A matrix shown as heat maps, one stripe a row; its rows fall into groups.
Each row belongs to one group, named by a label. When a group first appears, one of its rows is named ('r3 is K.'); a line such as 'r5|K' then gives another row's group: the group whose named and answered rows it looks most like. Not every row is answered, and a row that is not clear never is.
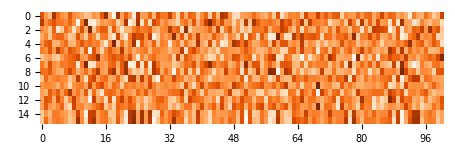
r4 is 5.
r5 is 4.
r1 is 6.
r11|4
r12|4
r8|6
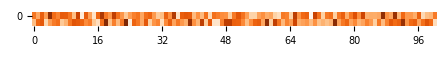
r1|5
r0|4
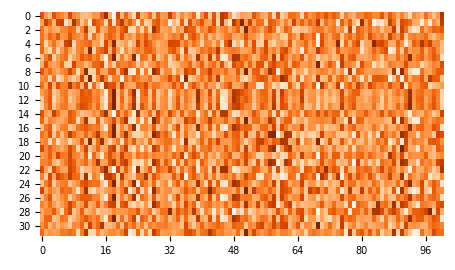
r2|6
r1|4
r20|4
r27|6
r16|5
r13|5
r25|6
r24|5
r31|6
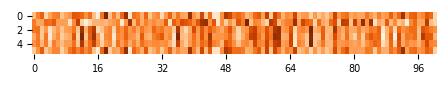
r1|6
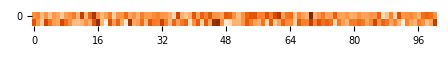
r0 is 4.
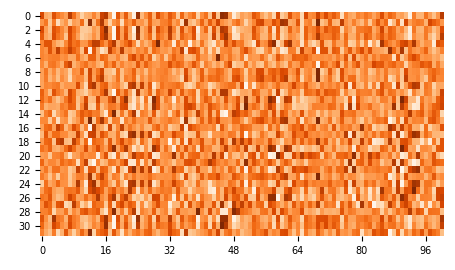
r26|6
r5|4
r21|6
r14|5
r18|4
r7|4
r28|5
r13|6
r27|4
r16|4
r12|6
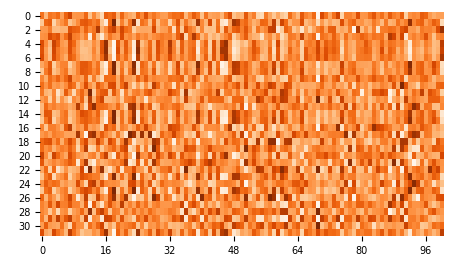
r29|4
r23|5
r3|4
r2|6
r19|6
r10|6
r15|5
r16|4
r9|4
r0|4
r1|5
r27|4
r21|6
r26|6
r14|5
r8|5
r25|5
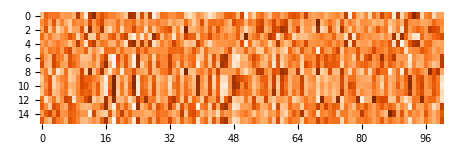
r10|5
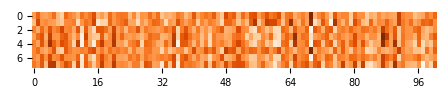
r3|4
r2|4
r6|4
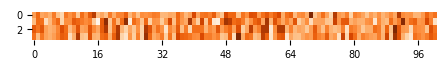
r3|6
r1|5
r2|6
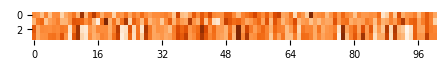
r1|5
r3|6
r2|6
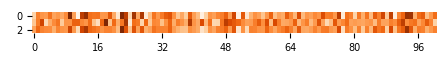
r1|5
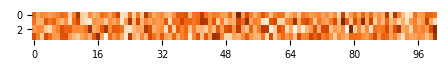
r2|6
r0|6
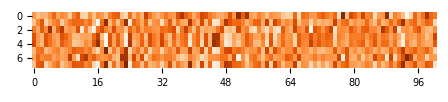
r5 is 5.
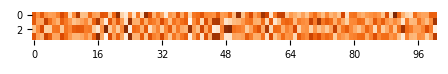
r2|5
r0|6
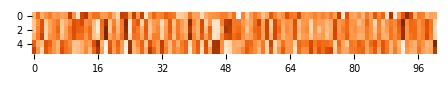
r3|5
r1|5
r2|5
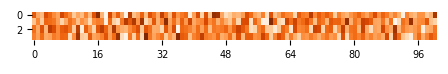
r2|4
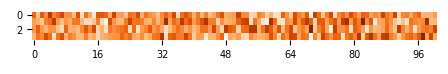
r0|4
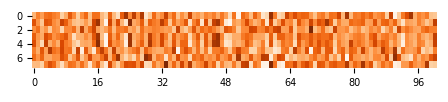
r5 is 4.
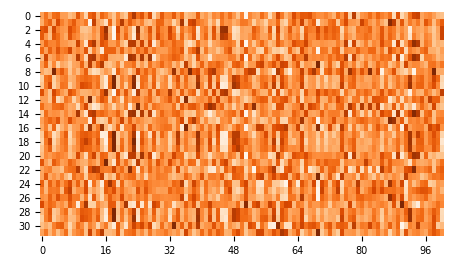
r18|5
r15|4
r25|4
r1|4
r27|6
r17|5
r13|6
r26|4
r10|5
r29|5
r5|4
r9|5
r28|5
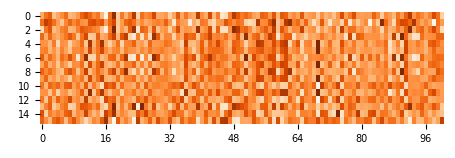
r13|5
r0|5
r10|4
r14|4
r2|5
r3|6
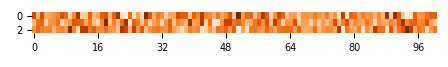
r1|5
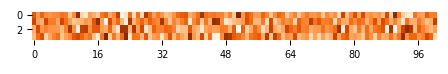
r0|6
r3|5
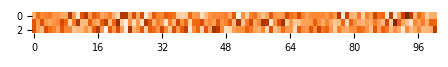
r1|6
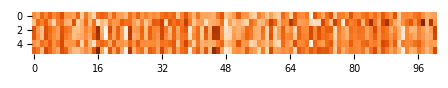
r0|4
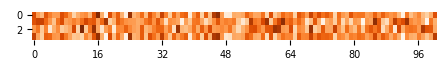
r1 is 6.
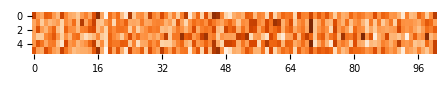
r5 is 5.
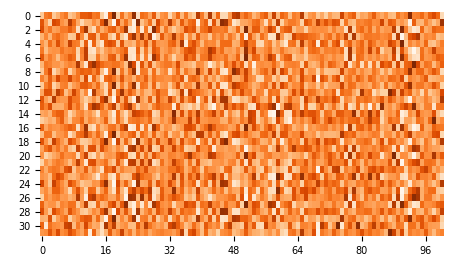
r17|5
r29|5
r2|6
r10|5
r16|6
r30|4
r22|4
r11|4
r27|6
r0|5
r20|6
